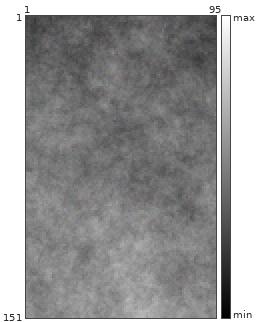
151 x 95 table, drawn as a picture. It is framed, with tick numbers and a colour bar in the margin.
Values rise toward the bottom. No row or column stands out. The ninth with the highest average is the bottom middle. The histogram is bell-shaped.
